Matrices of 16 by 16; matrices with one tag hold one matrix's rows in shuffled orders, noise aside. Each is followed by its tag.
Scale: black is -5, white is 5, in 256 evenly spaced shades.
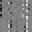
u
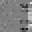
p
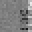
p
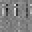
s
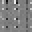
s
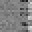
p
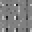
s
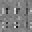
s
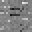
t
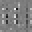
s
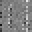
u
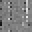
u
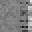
p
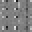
s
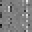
u
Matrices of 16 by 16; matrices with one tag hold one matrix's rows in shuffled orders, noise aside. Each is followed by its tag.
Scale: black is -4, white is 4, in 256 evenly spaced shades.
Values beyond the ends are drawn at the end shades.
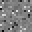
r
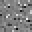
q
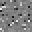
r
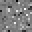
q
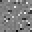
q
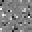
r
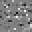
q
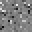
r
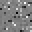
q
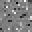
q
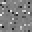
r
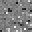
q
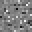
q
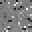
q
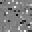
q
